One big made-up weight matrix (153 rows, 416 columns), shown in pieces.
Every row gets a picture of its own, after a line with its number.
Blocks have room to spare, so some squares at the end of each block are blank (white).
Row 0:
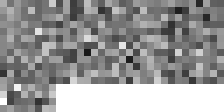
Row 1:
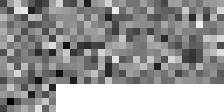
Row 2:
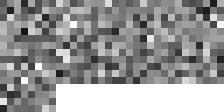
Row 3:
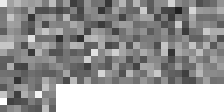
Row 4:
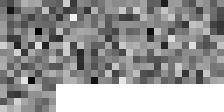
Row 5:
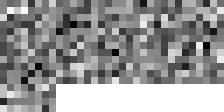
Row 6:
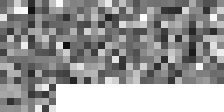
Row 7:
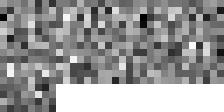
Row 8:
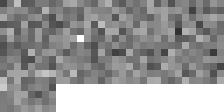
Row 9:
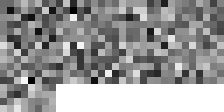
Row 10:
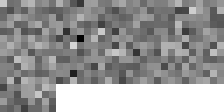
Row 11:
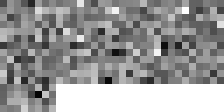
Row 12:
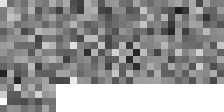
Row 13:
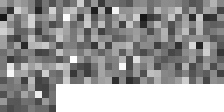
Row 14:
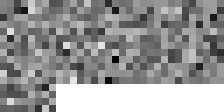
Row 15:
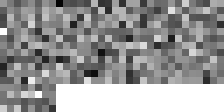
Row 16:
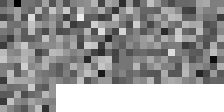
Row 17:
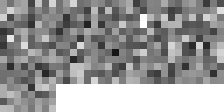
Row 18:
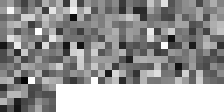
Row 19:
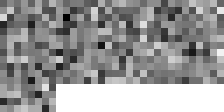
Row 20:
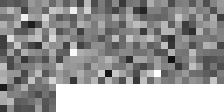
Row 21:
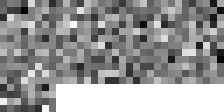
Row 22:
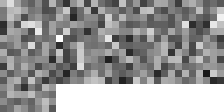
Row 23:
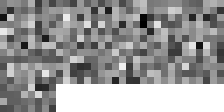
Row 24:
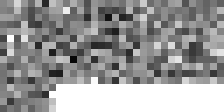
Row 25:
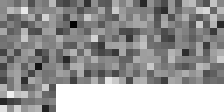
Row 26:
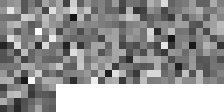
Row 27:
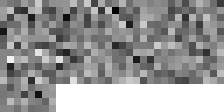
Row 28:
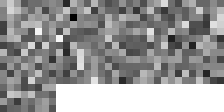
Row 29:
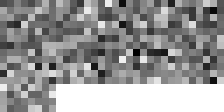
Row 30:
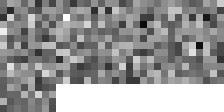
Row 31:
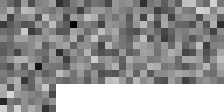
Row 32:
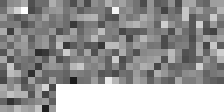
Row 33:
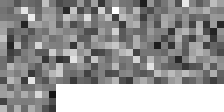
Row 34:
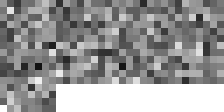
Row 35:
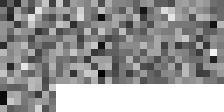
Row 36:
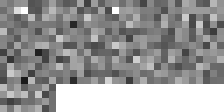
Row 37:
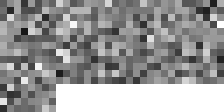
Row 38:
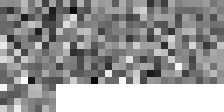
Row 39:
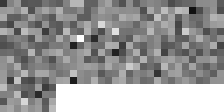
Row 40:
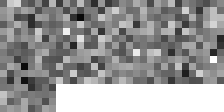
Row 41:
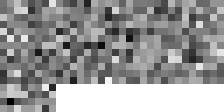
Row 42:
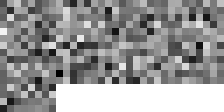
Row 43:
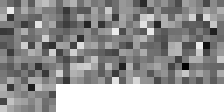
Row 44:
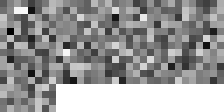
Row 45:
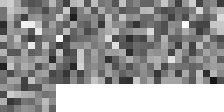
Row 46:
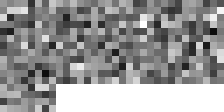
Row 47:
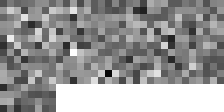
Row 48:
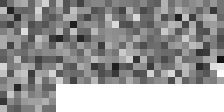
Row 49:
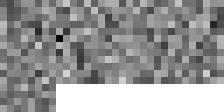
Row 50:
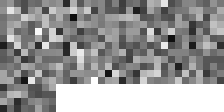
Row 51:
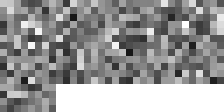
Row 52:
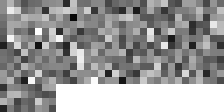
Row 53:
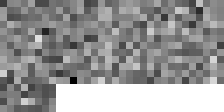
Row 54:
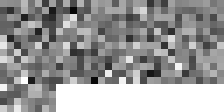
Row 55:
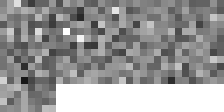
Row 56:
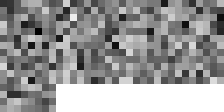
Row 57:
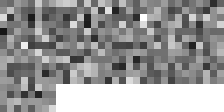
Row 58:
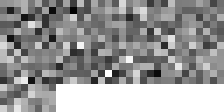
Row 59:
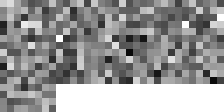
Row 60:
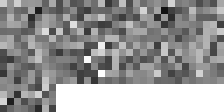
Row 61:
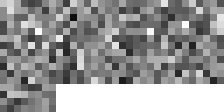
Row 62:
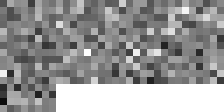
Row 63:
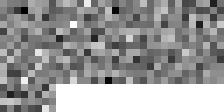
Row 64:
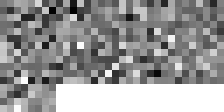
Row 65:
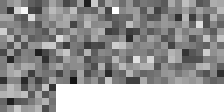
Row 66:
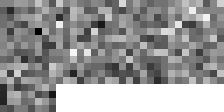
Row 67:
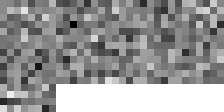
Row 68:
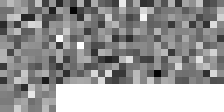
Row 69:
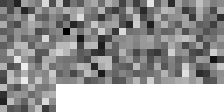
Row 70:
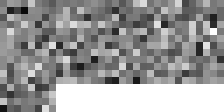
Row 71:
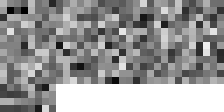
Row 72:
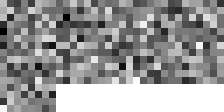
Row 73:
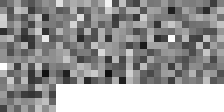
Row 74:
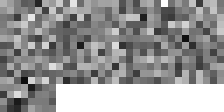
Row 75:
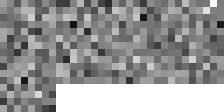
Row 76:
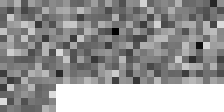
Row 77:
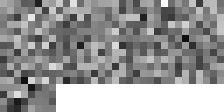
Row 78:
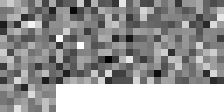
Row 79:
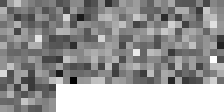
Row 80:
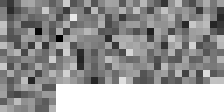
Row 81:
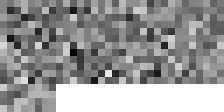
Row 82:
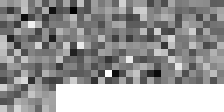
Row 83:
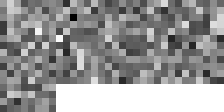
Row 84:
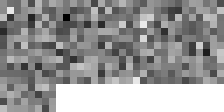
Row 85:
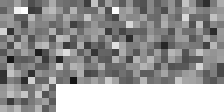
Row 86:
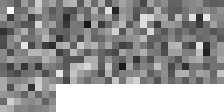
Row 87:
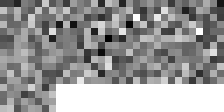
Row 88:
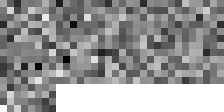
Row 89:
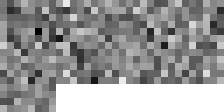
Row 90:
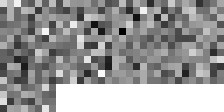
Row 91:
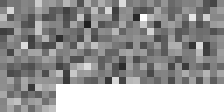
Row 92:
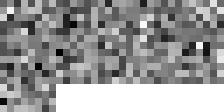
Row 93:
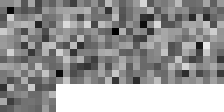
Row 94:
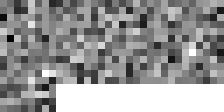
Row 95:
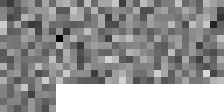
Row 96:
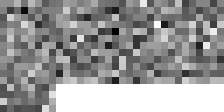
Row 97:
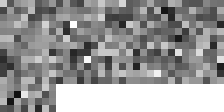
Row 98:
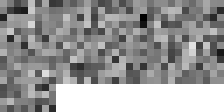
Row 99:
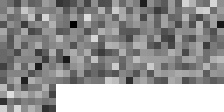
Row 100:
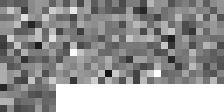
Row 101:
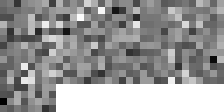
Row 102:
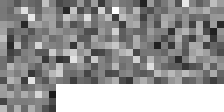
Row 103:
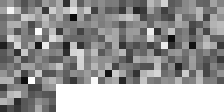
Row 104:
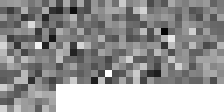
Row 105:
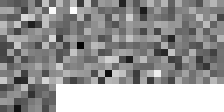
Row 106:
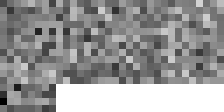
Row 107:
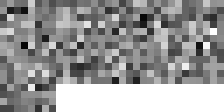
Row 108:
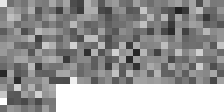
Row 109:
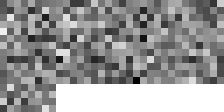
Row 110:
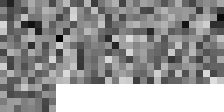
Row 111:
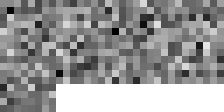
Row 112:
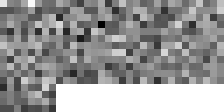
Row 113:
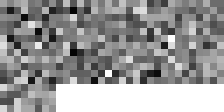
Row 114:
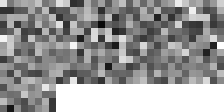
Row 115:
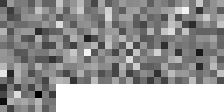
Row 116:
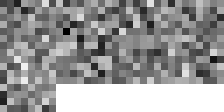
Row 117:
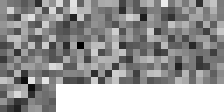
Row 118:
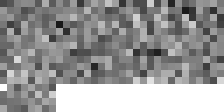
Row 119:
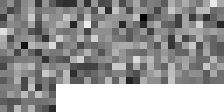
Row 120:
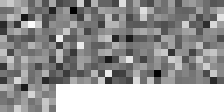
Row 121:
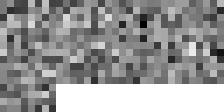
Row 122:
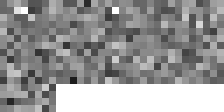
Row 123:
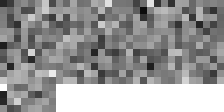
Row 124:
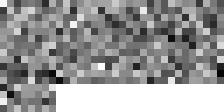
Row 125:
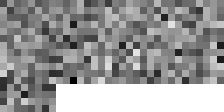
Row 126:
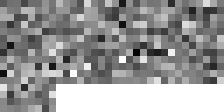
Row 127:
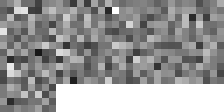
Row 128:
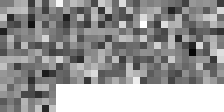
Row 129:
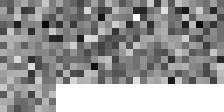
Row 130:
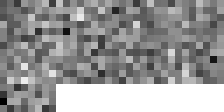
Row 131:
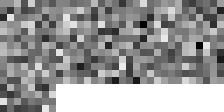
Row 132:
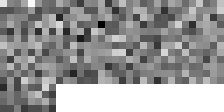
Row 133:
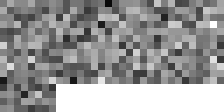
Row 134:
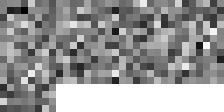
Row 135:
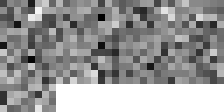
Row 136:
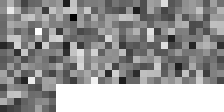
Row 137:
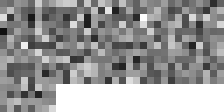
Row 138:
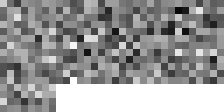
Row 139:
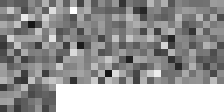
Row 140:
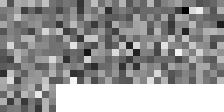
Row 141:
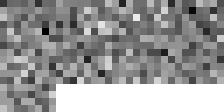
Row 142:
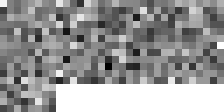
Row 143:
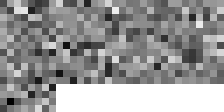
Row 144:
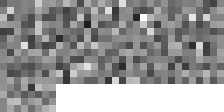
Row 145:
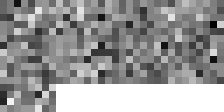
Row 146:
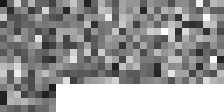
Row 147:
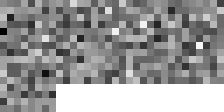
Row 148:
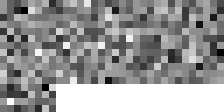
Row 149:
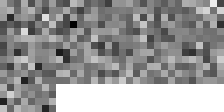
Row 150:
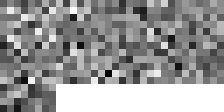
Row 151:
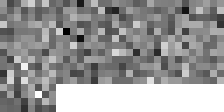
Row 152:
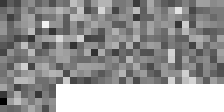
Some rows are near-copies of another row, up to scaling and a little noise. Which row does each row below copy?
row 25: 67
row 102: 33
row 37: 2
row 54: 38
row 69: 116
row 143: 1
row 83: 28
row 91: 144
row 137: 57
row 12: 108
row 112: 132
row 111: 93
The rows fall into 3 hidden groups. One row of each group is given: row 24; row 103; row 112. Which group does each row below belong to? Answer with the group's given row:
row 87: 112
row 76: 24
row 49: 103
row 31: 24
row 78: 103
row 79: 112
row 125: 112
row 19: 24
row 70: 24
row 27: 24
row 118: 112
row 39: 112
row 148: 24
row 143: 24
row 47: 103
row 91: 24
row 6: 24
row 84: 24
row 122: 24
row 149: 24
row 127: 24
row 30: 24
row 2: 24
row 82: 103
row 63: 24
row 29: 112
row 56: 103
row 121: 24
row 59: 103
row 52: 103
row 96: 24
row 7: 24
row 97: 112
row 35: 112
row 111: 24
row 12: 112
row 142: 112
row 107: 24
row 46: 24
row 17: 24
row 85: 24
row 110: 103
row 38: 103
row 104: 103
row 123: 112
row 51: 103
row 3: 112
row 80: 103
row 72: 24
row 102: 24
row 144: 24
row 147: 24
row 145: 112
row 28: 103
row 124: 112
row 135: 112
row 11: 112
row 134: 24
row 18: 103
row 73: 24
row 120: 103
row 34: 24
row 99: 24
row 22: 103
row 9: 103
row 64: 103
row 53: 112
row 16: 112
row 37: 24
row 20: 103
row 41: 24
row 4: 103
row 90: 112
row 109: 24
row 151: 112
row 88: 24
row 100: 103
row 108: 112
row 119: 24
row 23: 24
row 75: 24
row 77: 103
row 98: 24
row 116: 112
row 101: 112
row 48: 112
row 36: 24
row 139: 103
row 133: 112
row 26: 103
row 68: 103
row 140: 112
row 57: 24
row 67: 24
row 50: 103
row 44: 24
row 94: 24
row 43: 24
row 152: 112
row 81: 103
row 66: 112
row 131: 24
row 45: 103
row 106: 112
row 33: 24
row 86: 24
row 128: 24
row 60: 112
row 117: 103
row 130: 112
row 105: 103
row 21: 24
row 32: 24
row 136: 103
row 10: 112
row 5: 24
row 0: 112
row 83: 103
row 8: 112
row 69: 112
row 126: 112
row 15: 24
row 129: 112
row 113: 103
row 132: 112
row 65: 24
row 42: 24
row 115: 112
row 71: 24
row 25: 24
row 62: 112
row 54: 103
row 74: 103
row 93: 24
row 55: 112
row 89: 103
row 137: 24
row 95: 103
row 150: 103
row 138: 112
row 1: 24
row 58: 103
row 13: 24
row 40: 112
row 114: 112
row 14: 24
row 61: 103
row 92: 24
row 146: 112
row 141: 112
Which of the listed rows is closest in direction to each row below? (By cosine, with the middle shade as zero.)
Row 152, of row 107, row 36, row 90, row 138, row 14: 36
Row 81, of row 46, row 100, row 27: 27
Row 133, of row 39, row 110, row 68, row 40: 40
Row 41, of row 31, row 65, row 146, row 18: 65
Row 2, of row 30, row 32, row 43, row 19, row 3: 30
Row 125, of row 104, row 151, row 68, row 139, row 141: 141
